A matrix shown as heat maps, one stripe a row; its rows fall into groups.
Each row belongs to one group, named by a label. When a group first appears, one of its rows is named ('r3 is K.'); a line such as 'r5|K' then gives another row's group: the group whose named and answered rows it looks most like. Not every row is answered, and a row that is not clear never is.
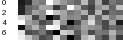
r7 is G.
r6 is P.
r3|P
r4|G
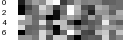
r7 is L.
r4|L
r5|P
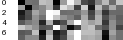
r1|P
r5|G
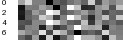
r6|L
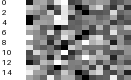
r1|G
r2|L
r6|L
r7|G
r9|P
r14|G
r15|L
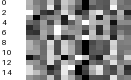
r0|L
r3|P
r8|L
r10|L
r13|G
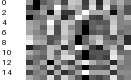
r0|P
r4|L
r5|L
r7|G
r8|G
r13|L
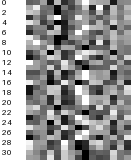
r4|P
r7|P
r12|G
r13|L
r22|L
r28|G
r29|G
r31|L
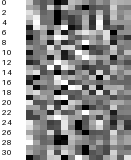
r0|P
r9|L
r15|P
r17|P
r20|P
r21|L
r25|G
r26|L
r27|P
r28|P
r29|L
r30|L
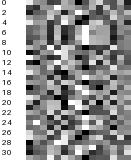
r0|G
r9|L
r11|G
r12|P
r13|L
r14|P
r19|P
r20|P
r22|L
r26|L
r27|G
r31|L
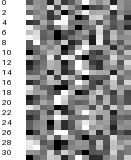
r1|L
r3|G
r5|G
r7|P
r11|L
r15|L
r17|P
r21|P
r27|L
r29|P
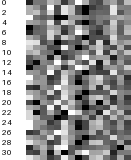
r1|L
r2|L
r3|P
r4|L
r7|L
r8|P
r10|P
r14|L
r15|G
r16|G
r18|L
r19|G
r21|L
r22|P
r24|G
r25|G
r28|G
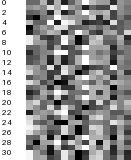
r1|L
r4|L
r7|G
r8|G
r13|L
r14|G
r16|P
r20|P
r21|L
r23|G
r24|P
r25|G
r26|G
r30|G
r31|G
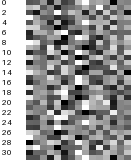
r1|P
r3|P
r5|P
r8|P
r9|L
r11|G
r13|L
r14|G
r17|G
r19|G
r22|L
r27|G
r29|P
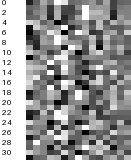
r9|P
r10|G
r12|L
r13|G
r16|G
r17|L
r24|G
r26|L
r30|G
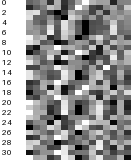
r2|P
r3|P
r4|L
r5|L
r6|L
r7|G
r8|P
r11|L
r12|P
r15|G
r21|G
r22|G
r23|P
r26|G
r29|G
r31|G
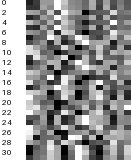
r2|L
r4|L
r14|P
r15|L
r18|G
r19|G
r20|P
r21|P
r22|G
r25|G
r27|P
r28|L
